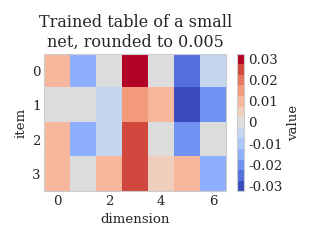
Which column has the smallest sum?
5
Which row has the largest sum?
3
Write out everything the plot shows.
Title: Trained table of a small net, rounded to 0.005
x-axis: dimension, ticks 0 2 4 6
y-axis: item, ticks 0 1 2 3 (0 at the top)
Colour bar: value, ticks -0.03 -0.02 -0.01 0 0.01 0.02 0.03
Values, 4 rows of 7:
0.01 -0.015 0 0.03 0 -0.025 -0.005
0 0 -0.005 0.015 0.01 -0.03 -0.02
0.01 -0.015 -0.005 0.025 0 -0.02 0
0.01 0 0.01 0.025 0.005 0.01 -0.015
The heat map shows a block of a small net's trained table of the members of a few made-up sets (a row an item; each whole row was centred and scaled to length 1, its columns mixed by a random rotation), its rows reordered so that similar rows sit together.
